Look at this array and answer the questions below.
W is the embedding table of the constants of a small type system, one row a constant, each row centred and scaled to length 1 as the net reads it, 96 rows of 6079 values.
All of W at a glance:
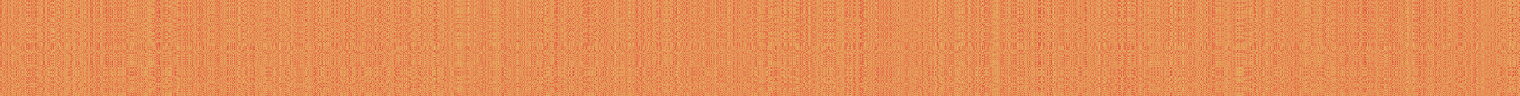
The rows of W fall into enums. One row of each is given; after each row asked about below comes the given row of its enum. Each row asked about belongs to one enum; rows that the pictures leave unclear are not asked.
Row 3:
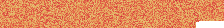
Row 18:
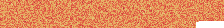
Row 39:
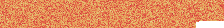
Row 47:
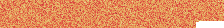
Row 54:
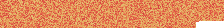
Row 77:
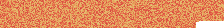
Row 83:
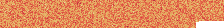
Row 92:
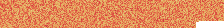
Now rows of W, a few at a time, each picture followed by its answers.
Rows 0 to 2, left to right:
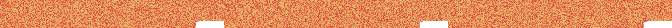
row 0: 77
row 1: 92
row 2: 3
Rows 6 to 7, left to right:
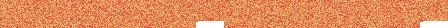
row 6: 18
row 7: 3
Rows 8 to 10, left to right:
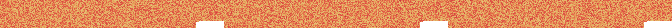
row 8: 77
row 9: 3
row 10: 54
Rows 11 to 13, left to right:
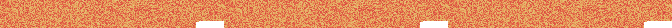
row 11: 77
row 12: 77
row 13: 77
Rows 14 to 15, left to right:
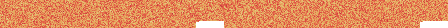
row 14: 39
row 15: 92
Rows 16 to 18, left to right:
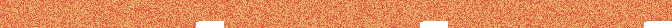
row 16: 77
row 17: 54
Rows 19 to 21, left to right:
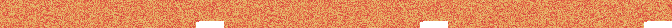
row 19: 3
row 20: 3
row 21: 39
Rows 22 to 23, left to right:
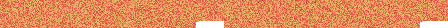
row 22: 77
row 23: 18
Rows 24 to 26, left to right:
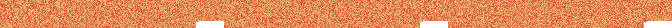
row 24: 92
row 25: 83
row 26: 3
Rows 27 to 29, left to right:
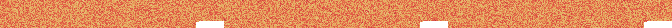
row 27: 77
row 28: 18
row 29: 3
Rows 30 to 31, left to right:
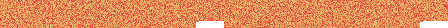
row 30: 18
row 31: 39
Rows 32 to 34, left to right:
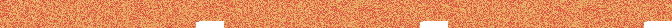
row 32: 54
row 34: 77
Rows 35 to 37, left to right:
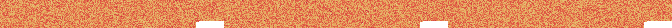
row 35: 3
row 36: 18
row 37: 77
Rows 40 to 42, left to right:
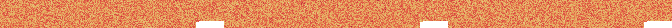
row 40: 3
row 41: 83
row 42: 54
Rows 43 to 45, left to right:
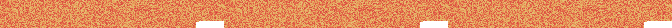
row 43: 77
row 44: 77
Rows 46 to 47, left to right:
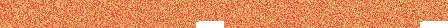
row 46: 92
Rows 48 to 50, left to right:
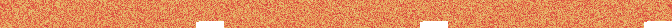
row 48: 92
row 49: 47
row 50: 39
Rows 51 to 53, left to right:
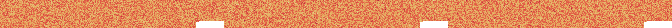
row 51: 3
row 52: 83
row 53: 18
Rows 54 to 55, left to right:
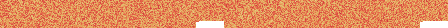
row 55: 92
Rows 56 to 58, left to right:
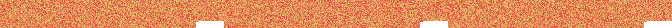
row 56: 47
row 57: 3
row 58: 92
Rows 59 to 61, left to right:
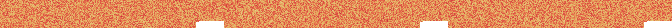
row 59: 3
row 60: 92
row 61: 54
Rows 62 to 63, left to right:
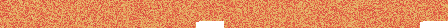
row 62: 54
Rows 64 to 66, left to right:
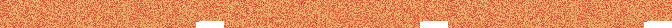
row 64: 54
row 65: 83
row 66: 54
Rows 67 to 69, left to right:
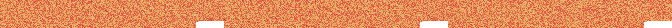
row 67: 18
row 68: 18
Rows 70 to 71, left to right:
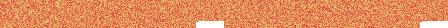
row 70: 92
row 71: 18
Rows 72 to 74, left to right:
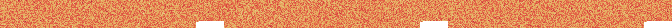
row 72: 18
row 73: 92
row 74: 18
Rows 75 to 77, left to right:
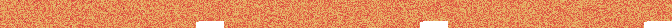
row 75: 18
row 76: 3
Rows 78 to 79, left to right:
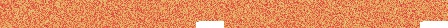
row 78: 92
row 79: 47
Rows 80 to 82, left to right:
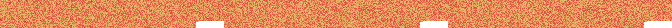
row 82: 77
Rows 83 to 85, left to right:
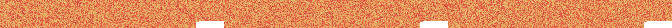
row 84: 39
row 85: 92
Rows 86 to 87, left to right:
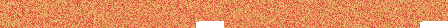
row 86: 83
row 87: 47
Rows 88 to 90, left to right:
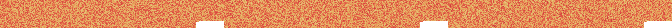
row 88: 77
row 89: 54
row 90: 92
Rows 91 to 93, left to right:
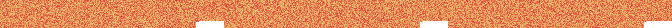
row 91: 3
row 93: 18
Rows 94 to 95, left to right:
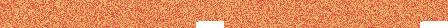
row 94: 92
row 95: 18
